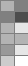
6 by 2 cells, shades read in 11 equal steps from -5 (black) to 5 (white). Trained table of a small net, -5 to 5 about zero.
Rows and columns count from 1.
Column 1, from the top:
2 0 2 2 1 3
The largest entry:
5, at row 6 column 2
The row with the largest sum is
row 6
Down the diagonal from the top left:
2 -2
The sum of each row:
2 -2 6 4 5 8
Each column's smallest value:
0 -2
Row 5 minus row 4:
-1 2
